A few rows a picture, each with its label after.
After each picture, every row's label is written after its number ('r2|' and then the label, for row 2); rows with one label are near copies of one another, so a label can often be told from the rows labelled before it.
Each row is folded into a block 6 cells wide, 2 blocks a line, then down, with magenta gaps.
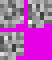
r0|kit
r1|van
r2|van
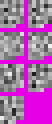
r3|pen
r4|pen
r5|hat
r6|hat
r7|kit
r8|pen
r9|van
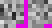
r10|van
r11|hat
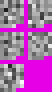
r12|pen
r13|van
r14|pen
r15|hat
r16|kit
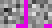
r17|pen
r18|hat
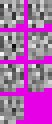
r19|van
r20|van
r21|van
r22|hat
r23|kit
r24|kit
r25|van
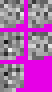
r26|hat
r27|hat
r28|pen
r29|hat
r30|pen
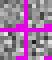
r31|hat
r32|van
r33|kit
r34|pen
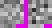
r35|hat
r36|pen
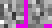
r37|van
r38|kit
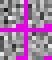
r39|pen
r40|van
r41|van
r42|hat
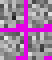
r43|van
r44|hat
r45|hat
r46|van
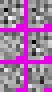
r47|pen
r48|pen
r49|hat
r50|pen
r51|hat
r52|van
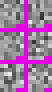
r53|hat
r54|van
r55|hat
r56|pen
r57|kit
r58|hat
